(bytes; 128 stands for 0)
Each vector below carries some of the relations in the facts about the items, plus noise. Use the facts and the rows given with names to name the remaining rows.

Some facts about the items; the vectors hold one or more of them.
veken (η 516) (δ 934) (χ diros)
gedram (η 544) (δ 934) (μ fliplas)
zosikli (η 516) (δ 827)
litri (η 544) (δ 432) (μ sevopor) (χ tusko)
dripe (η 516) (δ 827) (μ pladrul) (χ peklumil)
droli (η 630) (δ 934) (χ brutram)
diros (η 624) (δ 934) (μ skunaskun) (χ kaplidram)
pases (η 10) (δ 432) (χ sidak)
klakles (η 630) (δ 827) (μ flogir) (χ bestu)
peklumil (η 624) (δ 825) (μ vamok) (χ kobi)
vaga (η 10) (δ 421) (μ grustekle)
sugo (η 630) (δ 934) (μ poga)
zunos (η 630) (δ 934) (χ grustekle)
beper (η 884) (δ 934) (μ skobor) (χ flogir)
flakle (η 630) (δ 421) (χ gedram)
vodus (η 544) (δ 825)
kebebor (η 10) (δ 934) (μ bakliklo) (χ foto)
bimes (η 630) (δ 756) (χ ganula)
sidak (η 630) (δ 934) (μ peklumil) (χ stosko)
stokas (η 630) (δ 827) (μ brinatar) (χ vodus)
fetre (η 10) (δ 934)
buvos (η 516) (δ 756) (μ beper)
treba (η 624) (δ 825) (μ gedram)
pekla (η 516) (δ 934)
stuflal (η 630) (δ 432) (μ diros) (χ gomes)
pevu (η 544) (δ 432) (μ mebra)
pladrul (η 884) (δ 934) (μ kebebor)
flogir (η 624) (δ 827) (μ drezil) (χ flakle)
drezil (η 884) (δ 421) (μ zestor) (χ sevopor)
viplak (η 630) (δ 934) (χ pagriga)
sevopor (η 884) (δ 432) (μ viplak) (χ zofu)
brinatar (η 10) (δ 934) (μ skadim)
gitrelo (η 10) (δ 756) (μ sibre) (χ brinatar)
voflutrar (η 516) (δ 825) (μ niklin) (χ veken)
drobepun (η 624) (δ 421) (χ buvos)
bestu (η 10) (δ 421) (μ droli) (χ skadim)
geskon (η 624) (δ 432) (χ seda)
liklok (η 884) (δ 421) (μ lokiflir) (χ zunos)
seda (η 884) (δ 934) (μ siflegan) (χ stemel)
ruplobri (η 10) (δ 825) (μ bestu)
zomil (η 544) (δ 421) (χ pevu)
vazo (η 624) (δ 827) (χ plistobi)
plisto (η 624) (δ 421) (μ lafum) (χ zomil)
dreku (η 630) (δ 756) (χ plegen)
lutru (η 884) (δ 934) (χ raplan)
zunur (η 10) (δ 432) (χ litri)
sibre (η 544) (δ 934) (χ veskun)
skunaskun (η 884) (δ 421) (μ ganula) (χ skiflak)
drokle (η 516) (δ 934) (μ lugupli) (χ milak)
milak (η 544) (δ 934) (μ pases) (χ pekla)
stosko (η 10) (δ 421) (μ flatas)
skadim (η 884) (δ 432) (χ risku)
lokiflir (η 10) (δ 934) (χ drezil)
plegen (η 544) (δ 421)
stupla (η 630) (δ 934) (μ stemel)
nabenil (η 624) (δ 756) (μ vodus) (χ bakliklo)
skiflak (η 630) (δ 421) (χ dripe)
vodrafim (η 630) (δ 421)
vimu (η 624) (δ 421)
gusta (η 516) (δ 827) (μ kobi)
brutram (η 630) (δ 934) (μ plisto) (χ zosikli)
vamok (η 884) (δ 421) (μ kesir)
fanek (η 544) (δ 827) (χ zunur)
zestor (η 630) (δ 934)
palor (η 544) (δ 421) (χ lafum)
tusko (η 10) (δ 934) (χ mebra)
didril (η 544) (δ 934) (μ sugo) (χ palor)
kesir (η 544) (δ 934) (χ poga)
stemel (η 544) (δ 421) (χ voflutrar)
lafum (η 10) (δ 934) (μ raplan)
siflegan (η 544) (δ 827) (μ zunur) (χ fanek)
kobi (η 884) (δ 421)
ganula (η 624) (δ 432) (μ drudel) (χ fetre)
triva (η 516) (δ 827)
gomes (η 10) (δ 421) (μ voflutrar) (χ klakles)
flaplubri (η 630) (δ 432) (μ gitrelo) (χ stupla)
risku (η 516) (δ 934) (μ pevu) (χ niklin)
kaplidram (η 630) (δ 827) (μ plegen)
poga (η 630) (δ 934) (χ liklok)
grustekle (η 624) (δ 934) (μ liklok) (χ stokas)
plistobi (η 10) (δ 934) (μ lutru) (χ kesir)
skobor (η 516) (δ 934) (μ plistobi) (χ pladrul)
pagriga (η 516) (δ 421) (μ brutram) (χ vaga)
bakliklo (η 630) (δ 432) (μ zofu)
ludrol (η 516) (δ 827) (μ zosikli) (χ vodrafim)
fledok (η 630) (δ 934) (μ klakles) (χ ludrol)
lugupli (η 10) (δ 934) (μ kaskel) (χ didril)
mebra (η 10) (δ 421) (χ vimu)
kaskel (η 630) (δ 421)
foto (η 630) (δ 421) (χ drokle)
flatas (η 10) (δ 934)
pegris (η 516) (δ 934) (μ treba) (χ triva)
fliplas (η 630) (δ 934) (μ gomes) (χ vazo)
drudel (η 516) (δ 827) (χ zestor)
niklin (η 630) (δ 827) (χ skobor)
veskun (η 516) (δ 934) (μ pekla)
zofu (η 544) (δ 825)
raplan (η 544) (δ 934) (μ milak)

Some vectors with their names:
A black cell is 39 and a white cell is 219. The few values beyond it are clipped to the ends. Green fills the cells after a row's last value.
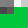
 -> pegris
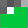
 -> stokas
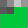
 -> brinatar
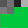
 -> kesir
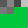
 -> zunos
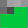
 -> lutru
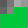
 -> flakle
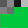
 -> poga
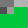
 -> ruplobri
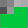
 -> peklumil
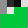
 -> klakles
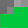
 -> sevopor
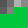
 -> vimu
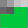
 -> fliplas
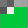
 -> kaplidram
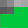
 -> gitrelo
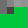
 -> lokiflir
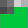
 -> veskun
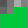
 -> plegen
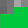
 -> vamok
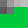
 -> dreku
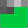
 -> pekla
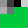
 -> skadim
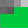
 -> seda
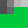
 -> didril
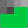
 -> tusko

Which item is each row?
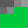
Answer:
geskon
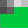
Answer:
stupla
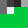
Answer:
vazo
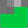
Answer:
kobi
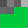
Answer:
grustekle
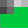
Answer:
buvos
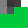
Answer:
risku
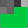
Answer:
plistobi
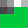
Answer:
gedram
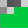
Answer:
niklin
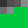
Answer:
plisto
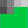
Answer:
nabenil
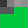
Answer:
raplan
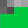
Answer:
sibre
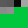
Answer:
liklok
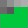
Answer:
beper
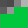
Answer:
litri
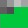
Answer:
pladrul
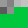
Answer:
voflutrar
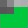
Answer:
diros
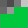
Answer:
stuflal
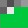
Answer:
flogir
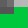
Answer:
drokle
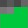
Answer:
pases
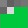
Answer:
drudel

